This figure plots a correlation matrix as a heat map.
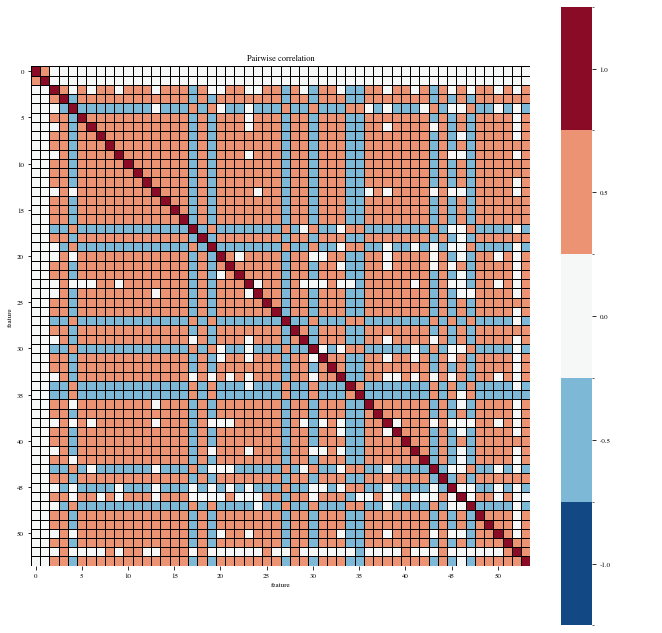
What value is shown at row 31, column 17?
-0.5
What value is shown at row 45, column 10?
-0.5
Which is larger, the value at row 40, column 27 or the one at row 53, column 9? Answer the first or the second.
the second
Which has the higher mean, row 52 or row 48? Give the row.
48
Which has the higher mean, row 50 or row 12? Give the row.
12
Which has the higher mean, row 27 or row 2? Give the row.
2
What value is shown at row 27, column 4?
0.5
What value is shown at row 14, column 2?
0.5
